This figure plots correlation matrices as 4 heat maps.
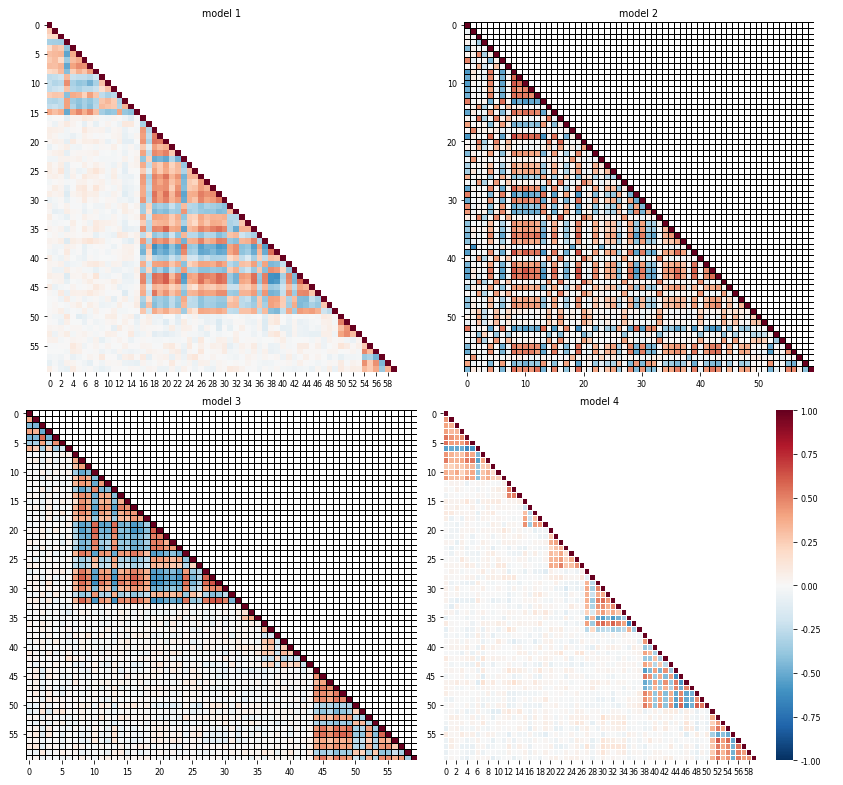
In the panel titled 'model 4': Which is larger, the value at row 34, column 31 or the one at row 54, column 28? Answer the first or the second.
the first
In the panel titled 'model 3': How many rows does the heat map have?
60
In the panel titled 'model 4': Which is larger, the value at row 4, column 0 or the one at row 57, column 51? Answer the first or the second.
the first
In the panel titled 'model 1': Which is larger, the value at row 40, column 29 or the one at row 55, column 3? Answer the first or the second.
the second
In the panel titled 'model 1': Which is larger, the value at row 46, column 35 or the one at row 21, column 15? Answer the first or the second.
the first
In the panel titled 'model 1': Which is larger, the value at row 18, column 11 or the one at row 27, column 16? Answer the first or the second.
the second
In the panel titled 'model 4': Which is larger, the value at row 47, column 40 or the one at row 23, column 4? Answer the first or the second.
the first
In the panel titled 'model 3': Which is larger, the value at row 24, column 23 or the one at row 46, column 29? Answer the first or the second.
the second
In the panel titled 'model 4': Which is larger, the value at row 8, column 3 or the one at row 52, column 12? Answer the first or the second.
the first
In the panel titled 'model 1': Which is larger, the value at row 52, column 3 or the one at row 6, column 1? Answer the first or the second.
the second
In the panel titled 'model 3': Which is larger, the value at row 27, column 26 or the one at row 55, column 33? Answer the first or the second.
the second
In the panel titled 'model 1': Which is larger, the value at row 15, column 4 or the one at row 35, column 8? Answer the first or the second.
the first
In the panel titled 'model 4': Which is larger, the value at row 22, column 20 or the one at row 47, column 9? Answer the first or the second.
the first
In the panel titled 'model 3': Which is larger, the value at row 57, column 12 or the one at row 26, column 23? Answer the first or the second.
the second
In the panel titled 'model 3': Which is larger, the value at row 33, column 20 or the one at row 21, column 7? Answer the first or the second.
the first
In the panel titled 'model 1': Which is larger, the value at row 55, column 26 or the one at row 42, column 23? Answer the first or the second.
the second
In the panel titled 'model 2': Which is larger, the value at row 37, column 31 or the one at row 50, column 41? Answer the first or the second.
the second
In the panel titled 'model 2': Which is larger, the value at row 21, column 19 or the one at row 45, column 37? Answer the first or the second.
the second
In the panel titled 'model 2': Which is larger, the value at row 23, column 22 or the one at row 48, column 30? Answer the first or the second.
the second
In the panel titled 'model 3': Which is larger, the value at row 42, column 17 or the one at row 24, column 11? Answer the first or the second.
the second
